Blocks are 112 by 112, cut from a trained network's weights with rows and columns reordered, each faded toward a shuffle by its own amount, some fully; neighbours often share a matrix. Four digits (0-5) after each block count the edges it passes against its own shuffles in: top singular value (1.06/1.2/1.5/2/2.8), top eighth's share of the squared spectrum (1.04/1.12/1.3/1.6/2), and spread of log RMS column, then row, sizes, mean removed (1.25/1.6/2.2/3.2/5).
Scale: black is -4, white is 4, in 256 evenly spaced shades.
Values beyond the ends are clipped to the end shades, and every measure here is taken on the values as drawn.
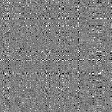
4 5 3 3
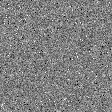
0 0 0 0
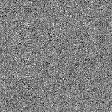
3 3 1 1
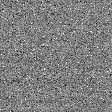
1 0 0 0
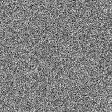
2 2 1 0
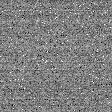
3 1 0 0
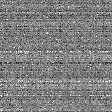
5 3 2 3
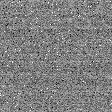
2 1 0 0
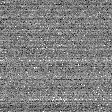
4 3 1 2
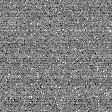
3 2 0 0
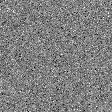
0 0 0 0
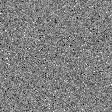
0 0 0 0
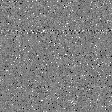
2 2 0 1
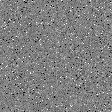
0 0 0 0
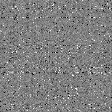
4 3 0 2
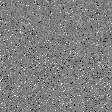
1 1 0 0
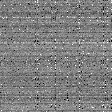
4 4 3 2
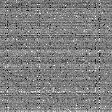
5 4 3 2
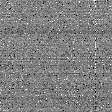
3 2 2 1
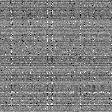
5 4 3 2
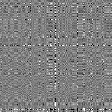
5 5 3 3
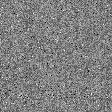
2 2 0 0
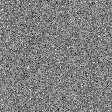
1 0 0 0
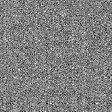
3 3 0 2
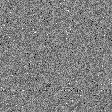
2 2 0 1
